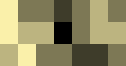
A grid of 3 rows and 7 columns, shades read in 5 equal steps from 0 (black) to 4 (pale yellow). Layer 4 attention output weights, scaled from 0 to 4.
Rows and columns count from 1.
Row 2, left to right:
4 3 3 0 2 3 3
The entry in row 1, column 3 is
2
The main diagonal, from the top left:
4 3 2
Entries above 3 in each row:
1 1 1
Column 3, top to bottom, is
2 3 2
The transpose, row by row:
4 4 3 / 2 3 4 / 2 3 2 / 1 0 2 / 2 2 1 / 3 3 1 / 2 3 2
